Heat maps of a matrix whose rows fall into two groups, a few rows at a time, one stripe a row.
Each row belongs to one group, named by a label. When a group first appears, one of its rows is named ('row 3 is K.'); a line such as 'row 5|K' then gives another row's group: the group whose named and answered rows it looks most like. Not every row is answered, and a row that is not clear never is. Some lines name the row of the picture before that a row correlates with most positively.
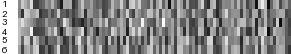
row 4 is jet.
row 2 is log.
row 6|log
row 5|log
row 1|jet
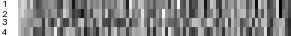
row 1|jet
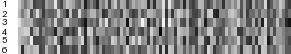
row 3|jet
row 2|log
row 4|log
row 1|jet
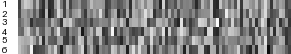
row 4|log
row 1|log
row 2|log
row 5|log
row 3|jet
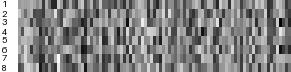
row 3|jet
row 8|log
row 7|log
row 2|jet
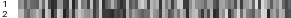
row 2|log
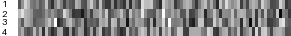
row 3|jet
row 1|log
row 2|jet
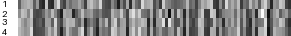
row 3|jet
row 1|log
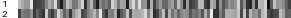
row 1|jet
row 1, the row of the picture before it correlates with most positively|4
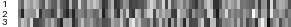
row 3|jet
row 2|log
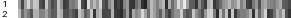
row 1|log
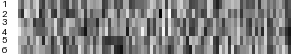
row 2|log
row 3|jet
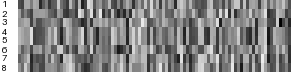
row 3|jet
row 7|jet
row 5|jet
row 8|jet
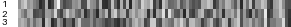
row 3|log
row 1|log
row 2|jet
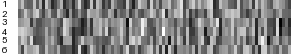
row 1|log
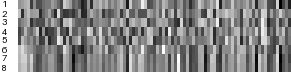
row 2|log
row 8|jet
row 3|jet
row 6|jet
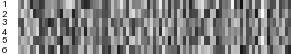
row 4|log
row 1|jet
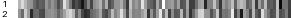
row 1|jet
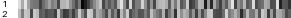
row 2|log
